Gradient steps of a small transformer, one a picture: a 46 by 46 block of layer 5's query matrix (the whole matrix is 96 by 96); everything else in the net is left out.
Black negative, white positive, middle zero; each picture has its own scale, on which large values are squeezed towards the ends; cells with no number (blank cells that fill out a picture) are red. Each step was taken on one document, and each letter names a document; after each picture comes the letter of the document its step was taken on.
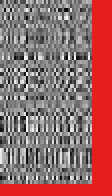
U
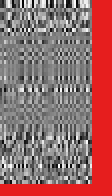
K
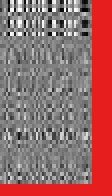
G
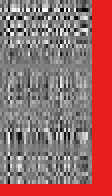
G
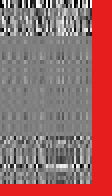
K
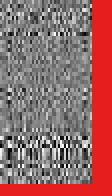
G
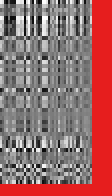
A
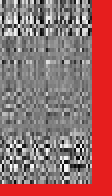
A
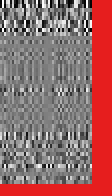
K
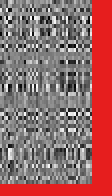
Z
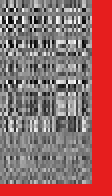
Z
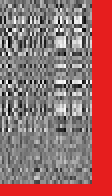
Z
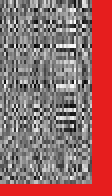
Z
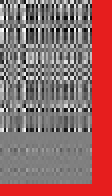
U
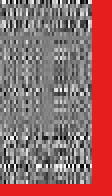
K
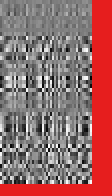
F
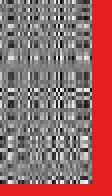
G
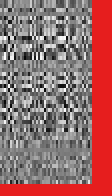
Z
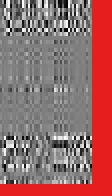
K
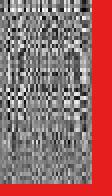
G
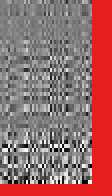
F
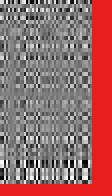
U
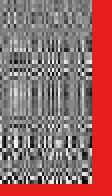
F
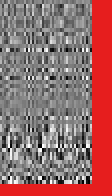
F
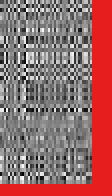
U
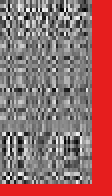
G
